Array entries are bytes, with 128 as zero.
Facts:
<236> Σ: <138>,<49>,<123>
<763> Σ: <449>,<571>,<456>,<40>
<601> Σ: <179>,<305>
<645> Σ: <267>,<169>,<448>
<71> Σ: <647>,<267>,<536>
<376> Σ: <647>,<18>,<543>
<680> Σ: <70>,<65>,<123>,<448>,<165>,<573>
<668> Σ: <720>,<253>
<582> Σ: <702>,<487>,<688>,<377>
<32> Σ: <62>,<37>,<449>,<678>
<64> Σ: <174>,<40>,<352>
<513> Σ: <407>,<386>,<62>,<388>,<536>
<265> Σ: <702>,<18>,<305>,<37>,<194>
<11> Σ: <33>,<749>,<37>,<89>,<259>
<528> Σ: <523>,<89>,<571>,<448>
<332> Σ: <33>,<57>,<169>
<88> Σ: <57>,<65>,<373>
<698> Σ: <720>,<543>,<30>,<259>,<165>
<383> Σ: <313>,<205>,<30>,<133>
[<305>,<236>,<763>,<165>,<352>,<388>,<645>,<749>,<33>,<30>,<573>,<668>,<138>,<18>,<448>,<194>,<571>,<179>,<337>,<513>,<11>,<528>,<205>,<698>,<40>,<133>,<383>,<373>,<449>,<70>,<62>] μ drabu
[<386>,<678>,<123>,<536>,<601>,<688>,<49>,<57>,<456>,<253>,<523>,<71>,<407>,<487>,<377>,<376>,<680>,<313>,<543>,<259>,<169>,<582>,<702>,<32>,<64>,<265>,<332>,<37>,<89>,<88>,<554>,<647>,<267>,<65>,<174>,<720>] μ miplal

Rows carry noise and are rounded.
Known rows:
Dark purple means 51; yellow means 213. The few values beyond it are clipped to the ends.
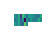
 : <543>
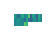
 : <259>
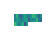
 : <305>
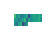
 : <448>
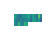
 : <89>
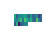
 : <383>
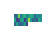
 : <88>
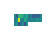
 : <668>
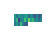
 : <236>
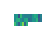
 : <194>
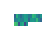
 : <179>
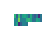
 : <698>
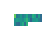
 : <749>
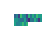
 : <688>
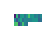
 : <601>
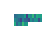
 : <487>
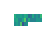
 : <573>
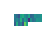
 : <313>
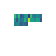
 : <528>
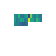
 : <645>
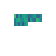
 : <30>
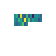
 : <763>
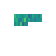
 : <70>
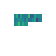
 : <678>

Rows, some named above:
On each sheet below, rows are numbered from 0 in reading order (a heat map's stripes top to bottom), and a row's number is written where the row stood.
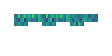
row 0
<57>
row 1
<57>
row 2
<32>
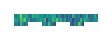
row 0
<373>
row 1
<236>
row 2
<64>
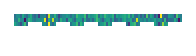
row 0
<376>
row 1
<138>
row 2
<65>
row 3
<65>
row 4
<40>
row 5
<582>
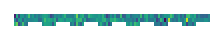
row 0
<601>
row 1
<388>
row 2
<373>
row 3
<513>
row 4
<37>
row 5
<332>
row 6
<668>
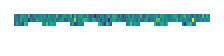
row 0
<313>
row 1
<678>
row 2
<698>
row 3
<265>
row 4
<678>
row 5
<18>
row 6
<40>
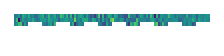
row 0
<49>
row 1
<33>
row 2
<698>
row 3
<11>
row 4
<174>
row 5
<601>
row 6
<337>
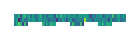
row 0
<123>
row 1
<702>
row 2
<680>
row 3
<37>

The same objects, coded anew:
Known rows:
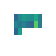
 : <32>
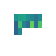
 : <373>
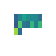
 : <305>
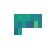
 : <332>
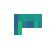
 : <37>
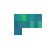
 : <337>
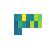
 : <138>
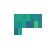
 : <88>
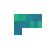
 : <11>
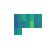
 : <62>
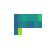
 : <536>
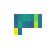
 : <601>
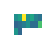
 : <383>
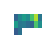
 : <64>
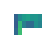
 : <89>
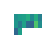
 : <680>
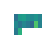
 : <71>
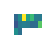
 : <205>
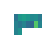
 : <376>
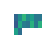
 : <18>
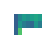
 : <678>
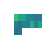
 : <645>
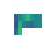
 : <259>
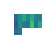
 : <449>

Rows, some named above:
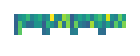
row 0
<65>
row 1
<138>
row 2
<702>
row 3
<236>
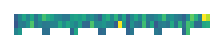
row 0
<62>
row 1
<645>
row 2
<88>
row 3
<582>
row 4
<449>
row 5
<337>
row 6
<49>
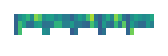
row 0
<123>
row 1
<513>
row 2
<64>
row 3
<352>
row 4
<267>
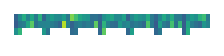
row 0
<388>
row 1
<265>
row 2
<668>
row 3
<169>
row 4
<32>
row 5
<571>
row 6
<456>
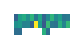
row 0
<582>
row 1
<194>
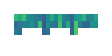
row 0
<698>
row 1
<449>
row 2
<57>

